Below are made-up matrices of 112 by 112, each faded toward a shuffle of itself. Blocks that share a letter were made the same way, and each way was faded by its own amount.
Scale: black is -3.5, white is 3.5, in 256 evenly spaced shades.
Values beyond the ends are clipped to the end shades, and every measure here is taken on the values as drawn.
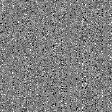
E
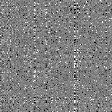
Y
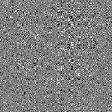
Y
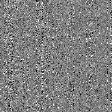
E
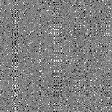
Y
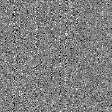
E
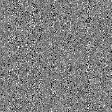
E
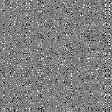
Y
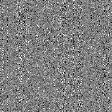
E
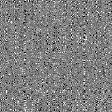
Y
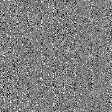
E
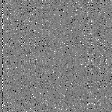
Y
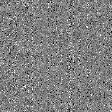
E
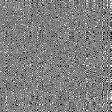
Y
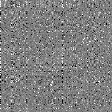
Y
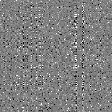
Y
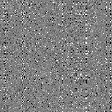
Y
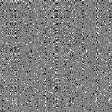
Y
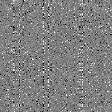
Y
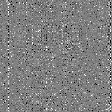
Y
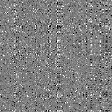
Y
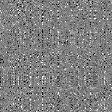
Y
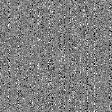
E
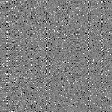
Y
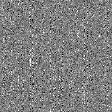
E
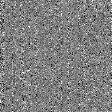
E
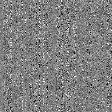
E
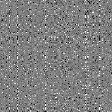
Y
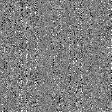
E
